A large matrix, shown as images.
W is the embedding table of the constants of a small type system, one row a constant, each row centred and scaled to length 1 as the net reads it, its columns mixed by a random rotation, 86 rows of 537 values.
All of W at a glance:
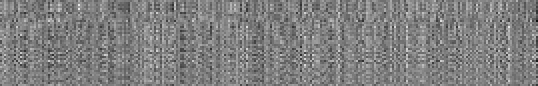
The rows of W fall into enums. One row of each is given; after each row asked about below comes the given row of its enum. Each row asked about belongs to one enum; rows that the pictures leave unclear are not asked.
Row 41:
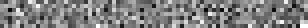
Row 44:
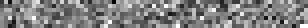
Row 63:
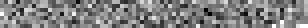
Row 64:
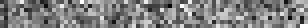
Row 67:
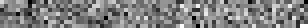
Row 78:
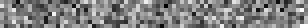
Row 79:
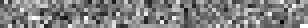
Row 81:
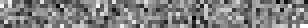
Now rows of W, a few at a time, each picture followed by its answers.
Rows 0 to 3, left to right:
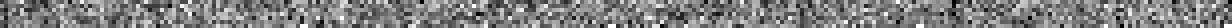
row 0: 64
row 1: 44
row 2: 79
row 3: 67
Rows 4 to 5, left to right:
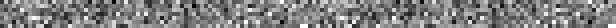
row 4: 79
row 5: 79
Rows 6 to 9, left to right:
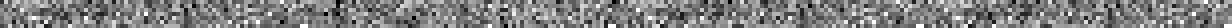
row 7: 67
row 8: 79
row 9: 79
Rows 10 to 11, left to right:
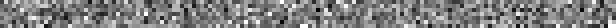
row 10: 79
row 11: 41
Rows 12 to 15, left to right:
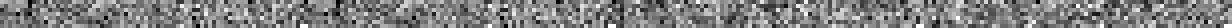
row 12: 67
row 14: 64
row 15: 44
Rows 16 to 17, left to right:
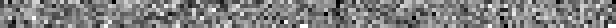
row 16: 44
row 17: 67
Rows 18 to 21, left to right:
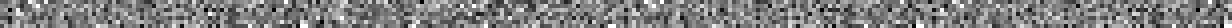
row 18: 41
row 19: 44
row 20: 41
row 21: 41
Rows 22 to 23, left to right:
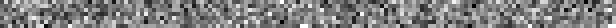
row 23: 78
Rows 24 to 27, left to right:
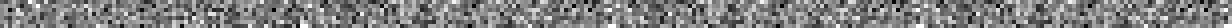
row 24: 41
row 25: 78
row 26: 78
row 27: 78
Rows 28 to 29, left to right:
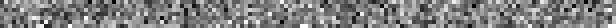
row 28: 79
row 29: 78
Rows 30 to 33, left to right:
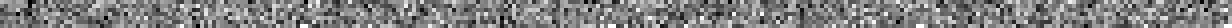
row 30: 67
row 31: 81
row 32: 79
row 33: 78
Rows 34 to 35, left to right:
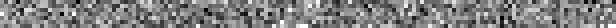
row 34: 63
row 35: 81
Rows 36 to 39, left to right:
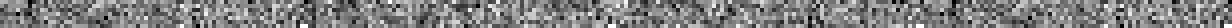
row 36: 67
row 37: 64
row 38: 81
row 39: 67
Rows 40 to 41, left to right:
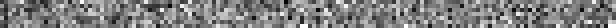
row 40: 64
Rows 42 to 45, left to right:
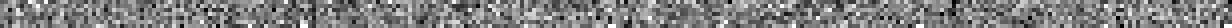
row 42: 41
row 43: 64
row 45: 67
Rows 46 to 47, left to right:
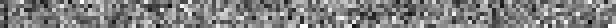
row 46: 64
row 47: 79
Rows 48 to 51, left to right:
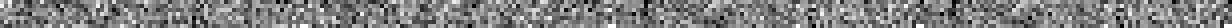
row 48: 81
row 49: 78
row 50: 67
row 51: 67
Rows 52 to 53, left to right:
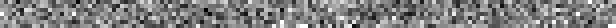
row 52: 63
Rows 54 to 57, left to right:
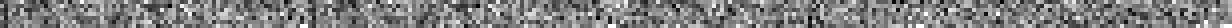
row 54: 64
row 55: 64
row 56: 81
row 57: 63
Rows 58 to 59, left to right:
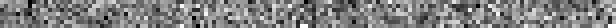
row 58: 67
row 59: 64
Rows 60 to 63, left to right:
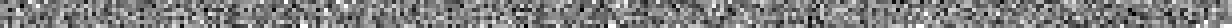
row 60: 41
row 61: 41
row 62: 81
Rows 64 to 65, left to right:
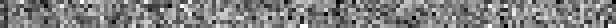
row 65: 67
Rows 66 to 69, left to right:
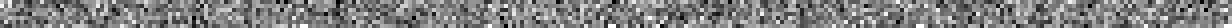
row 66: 81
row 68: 79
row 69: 78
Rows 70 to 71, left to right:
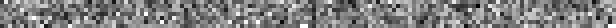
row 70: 79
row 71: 64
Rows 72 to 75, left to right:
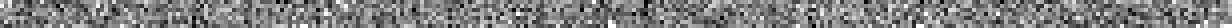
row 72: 81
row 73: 41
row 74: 67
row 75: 63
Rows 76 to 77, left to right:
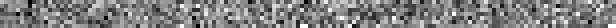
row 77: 79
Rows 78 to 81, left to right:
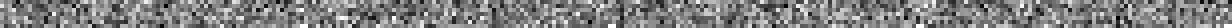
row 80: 64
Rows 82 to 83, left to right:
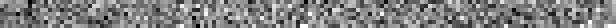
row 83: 63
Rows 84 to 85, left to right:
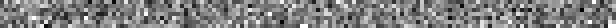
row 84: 79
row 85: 41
